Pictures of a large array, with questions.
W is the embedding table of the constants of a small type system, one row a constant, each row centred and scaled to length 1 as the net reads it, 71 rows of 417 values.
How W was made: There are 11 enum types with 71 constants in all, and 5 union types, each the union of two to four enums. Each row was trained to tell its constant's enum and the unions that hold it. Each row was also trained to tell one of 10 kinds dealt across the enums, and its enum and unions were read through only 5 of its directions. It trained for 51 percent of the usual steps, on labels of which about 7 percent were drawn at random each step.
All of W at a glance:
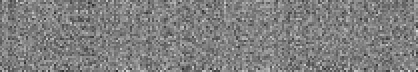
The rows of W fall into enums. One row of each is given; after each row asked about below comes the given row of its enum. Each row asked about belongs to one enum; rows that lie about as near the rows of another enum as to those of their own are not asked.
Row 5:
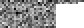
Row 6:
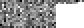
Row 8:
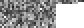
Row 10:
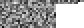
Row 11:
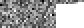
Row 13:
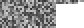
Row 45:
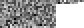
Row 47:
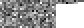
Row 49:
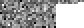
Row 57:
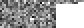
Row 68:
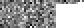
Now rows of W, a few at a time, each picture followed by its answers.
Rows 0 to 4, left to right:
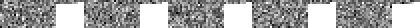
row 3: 10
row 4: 47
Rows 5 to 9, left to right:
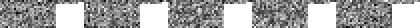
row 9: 11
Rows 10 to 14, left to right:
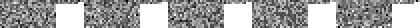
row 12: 10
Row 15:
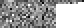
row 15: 6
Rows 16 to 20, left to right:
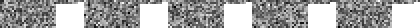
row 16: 8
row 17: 11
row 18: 5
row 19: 5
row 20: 8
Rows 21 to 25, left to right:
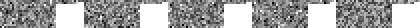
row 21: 8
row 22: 10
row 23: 47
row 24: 13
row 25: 57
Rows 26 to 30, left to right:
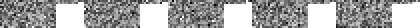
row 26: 57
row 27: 49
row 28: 47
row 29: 49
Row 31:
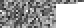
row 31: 8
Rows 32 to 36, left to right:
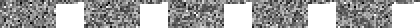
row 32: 6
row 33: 45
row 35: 47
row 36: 5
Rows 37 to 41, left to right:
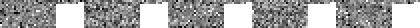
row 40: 8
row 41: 13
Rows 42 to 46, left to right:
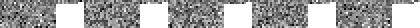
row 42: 57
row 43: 10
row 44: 8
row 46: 57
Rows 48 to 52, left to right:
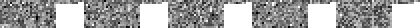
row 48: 10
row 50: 47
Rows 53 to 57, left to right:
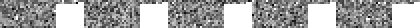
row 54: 49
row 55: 5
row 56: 11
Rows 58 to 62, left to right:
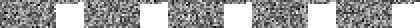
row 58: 10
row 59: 11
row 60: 11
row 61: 45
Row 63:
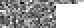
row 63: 13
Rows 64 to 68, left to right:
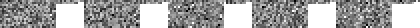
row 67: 11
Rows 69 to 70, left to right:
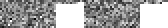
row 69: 68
